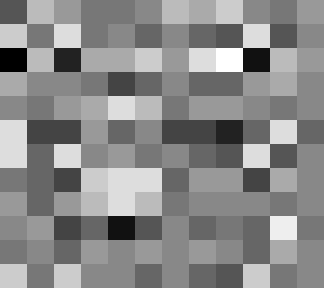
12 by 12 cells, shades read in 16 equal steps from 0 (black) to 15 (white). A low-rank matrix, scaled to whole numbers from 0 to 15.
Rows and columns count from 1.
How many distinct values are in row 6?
6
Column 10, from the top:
8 13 1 9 8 6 13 4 8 6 6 12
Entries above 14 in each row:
0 0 1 0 0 0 0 0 0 0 0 0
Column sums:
104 90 93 104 100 102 92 92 91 94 106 95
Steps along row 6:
down same up down up down same down up up down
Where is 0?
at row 3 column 1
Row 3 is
0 11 2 10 10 12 9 13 15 1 11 9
